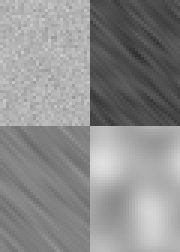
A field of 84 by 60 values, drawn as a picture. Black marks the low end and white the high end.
The table splits into 2 rows of 2 panels. Panel 1,1: high, fine-grained, faint in contrast. Panel 1,2: low, slanting down to the right, faint in contrast. Panel 2,1: middling, slanting down to the right, faint in contrast. Panel 2,2: high, smooth.
